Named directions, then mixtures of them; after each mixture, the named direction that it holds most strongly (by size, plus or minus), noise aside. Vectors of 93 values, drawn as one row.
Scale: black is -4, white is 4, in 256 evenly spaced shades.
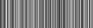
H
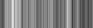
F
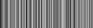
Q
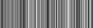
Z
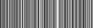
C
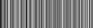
Q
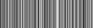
C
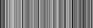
C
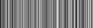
C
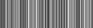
Z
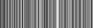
C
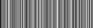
C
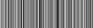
C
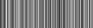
H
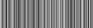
H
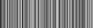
C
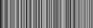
Q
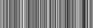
Z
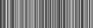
H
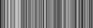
F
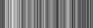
F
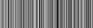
C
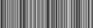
Z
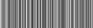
Q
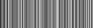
C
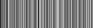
C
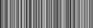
Q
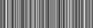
H
